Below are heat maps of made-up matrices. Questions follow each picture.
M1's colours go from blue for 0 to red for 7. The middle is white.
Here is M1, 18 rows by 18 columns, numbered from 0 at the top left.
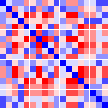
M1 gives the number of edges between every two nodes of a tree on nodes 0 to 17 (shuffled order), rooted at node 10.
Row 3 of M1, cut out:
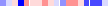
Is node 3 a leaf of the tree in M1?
no
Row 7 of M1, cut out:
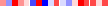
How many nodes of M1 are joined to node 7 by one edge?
1
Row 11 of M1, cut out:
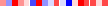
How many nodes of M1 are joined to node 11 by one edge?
1
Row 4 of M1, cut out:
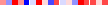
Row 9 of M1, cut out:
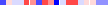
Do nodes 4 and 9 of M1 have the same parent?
no
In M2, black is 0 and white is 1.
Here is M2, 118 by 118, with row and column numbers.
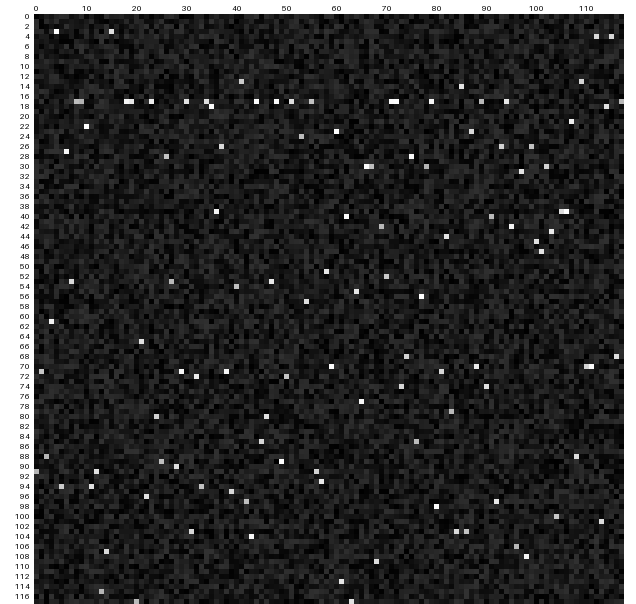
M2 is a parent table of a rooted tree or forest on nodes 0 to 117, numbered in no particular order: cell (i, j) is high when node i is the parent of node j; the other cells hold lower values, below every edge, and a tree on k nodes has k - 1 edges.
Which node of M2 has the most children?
17
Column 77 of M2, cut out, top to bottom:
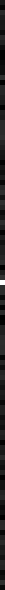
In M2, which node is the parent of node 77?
56
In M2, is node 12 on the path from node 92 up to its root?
no
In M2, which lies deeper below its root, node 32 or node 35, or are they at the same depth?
the same depth
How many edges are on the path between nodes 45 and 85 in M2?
1
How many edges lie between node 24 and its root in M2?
6
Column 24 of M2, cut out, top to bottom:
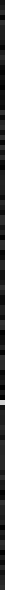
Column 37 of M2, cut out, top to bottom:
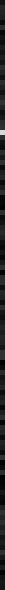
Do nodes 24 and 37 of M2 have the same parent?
no
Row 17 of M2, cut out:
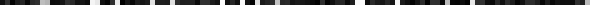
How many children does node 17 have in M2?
17
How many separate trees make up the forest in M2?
3
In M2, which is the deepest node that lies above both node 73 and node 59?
70
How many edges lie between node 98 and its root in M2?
4
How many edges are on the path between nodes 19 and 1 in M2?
3
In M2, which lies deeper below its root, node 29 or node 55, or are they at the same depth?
node 29
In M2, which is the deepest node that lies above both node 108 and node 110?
70
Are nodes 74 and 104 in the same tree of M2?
yes
